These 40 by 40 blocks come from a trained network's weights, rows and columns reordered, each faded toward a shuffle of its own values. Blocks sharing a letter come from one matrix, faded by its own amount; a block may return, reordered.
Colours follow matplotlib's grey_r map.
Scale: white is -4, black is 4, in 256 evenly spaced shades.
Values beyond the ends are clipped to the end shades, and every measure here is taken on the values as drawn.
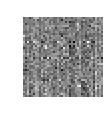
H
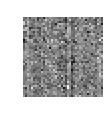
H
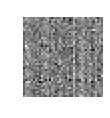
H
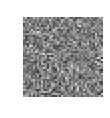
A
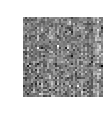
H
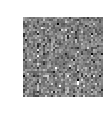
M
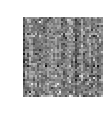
H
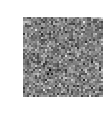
A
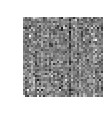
H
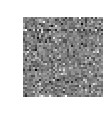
M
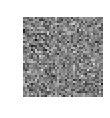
A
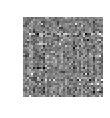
H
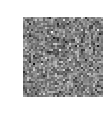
A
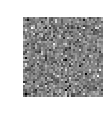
M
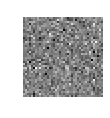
M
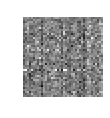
H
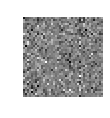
M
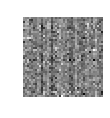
H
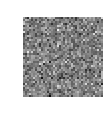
A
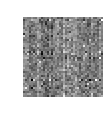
H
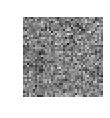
A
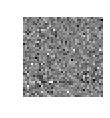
M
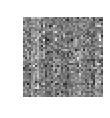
H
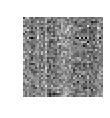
H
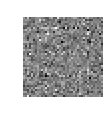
M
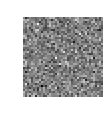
A
